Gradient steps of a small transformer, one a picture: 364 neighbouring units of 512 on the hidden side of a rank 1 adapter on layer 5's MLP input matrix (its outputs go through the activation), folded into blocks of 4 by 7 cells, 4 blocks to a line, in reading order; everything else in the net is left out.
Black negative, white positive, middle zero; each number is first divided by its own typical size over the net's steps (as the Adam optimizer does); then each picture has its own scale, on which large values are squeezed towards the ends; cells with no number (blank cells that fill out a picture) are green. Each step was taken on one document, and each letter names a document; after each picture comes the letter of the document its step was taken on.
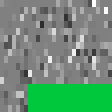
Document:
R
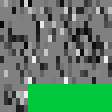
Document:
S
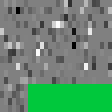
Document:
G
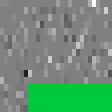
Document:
R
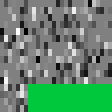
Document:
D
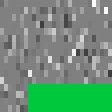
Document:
R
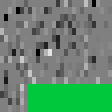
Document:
G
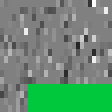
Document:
R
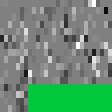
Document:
R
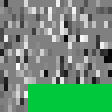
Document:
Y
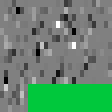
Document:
G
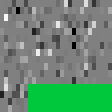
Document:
G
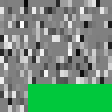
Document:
Y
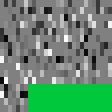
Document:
D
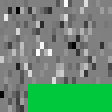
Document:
G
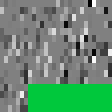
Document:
R
